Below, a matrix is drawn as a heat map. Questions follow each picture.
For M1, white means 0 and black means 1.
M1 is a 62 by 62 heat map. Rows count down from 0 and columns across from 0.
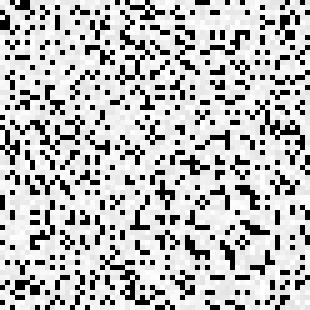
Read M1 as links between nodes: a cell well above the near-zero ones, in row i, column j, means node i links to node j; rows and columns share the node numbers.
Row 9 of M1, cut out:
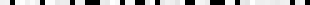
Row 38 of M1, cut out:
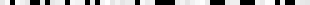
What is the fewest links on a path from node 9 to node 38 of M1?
1
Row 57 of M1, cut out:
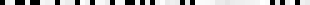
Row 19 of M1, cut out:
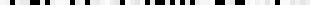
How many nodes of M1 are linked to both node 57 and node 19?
4
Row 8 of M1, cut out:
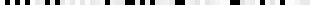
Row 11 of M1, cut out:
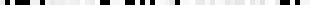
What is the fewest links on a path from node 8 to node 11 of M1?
1
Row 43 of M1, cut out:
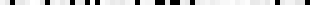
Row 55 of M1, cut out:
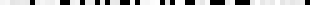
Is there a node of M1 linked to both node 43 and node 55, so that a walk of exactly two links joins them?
yes
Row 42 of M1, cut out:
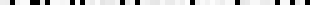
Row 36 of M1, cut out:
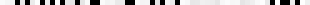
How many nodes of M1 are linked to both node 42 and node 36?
0
